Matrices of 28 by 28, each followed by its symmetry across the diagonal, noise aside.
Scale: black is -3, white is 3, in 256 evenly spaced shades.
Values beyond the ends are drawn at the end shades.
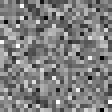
antisymmetric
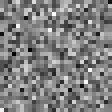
antisymmetric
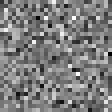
neither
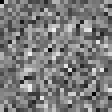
symmetric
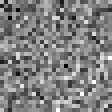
symmetric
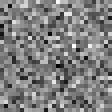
neither
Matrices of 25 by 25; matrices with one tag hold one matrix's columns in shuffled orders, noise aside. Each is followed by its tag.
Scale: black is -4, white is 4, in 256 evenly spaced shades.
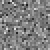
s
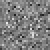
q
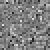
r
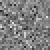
q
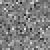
s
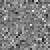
r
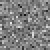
q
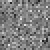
r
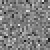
r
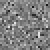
q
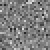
s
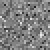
q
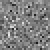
q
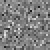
q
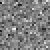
s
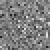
q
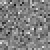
s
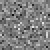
q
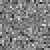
r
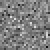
q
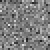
r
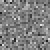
r
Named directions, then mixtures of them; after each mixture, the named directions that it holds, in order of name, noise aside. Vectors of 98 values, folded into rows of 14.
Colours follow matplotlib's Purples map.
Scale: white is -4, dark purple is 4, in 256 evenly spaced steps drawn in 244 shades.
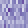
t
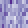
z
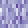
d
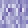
d, t, z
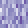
d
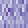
t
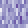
d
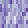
z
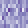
d, t, z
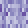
t, z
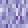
d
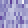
d, t, z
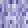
z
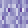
d, t, z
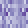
t, z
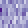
d, z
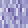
d, t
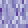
d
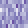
d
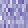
t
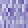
t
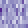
d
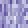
z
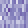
t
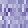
t, z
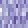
d, z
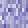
d, t, z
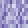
d, z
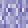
d, t, z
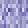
d, t, z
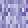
t, z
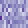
t, z
